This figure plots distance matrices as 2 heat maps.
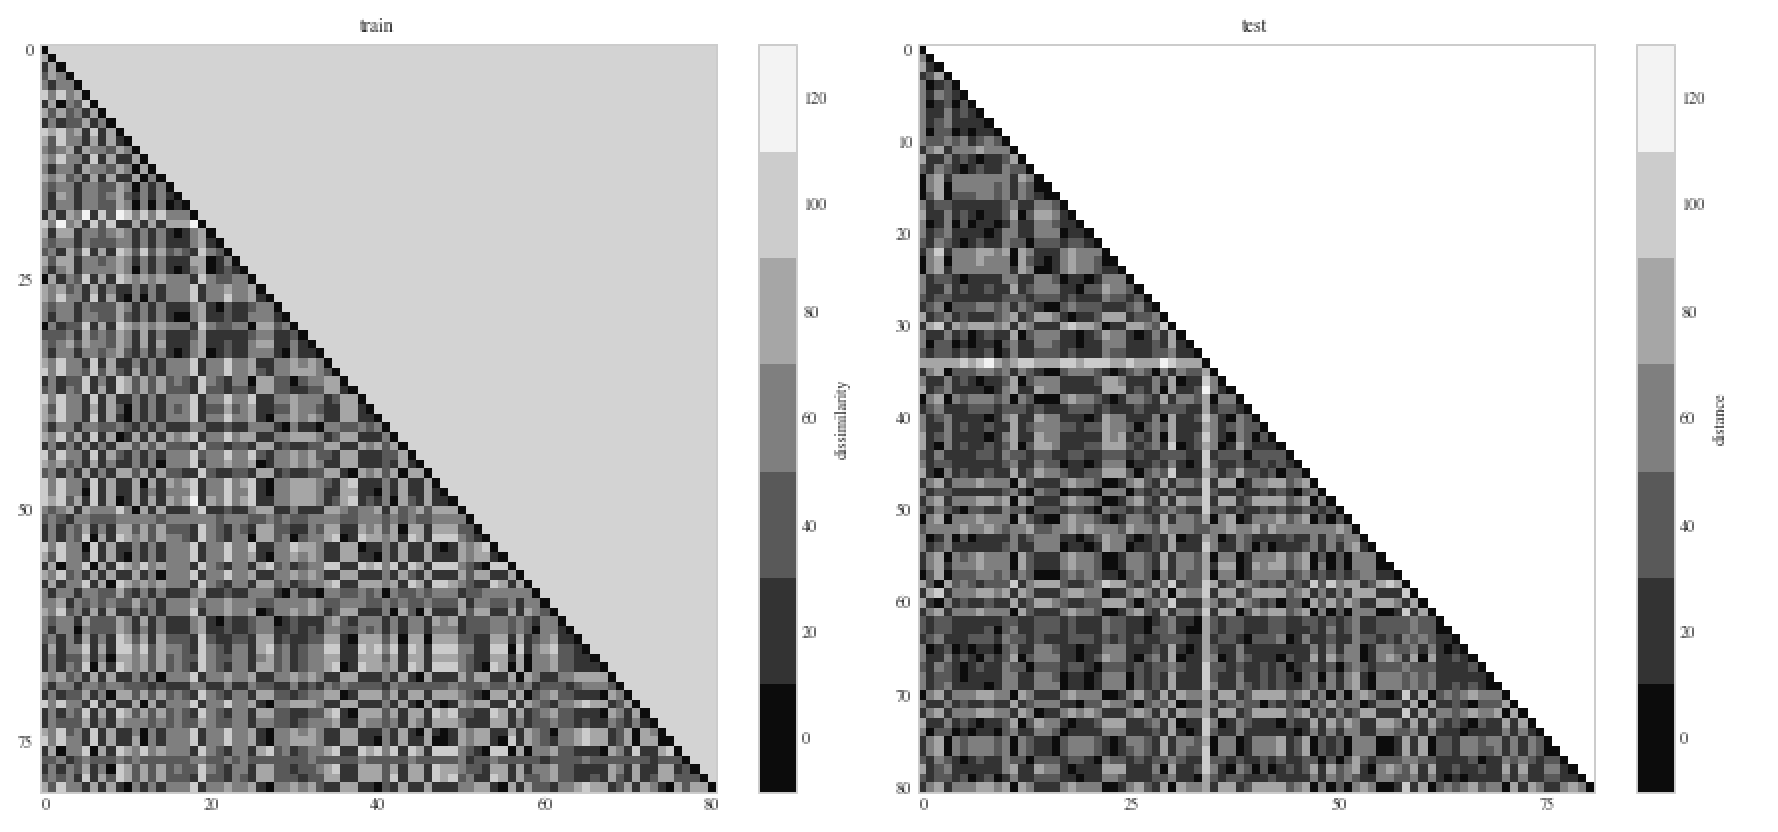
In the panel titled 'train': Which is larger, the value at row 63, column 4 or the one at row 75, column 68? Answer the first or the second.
the second
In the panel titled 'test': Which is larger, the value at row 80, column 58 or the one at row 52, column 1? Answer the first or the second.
the first
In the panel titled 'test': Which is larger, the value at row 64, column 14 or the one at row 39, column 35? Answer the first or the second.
the first
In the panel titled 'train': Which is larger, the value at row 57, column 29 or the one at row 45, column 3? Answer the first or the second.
the first
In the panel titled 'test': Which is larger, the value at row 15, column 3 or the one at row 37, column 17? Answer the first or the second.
the second
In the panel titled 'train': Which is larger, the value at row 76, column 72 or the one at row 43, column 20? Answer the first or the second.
the second
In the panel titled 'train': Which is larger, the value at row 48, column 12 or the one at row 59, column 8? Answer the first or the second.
the second
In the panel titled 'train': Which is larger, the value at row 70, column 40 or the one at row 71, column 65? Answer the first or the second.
the second
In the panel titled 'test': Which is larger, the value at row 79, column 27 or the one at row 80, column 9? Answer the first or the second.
the second
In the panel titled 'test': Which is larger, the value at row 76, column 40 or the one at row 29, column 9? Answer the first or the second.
the first
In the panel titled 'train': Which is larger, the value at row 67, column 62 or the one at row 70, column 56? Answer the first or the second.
the first
